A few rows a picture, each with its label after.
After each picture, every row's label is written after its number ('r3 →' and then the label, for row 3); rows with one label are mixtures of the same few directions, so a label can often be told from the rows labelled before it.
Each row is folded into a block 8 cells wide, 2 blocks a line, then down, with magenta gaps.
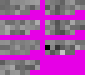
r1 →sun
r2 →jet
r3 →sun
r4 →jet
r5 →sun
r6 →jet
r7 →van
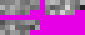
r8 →jet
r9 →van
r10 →van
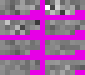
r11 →van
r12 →jet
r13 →sun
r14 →sun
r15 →jet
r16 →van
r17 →sun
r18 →van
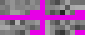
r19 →jet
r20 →van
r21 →jet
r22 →jet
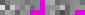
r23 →jet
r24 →sun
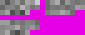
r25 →sun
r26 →jet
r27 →sun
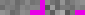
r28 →jet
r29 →jet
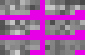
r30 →van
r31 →sun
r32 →jet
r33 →sun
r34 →jet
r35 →jet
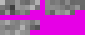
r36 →van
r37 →sun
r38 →van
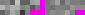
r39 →jet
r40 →jet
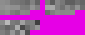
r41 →sun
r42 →sun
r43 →sun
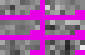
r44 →van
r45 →jet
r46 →van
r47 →sun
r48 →jet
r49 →van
